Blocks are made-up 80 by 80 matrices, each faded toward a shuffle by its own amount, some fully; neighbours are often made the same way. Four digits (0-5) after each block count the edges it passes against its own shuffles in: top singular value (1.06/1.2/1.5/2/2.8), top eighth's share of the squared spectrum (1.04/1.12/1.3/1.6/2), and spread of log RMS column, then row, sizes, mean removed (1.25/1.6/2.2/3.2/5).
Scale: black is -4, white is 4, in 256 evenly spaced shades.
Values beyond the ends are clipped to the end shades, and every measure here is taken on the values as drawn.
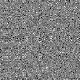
4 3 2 2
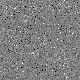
0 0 0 0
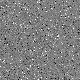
0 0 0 0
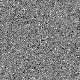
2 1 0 0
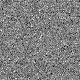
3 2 0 0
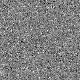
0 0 0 1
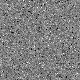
0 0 0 0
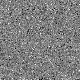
1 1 0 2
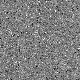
0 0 0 0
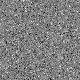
0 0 0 0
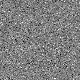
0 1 0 1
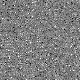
3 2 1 0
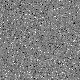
1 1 0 0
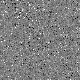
2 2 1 0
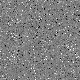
0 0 0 0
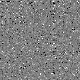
3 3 1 1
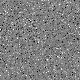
1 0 0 0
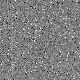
0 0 0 0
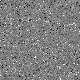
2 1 0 0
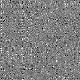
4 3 2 1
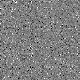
3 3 1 1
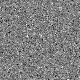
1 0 0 0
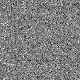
0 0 0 1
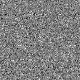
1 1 0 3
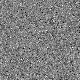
0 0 0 1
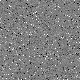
1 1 0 0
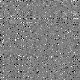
4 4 2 2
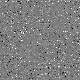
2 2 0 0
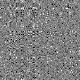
4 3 2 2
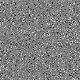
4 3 1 1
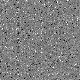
3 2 1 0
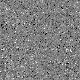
3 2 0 1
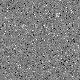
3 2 0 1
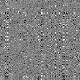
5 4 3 2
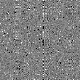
4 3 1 1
